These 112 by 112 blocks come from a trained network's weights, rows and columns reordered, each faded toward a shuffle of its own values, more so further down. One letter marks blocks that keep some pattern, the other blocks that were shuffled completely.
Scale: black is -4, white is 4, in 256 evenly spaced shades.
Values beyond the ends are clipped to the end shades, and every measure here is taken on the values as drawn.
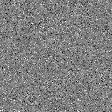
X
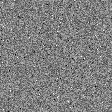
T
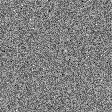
X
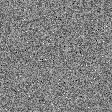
T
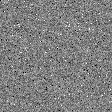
T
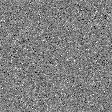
T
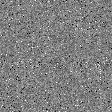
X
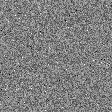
T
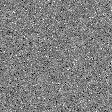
T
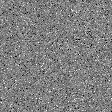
X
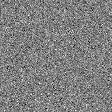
X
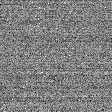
X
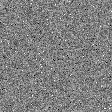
T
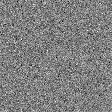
X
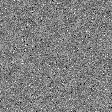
X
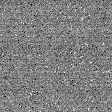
X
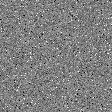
T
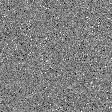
T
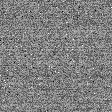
X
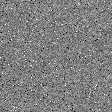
T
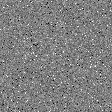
T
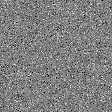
X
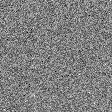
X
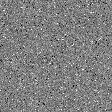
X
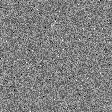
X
